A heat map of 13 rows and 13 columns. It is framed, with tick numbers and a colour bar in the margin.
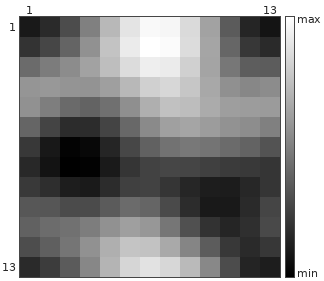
Ninth with the highest average: top middle. Lone odd cells: none. Odd rows or columns: none.
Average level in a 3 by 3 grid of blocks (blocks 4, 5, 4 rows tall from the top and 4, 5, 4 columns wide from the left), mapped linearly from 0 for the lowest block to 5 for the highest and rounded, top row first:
2 5 2 | 0 1 1 | 1 3 0
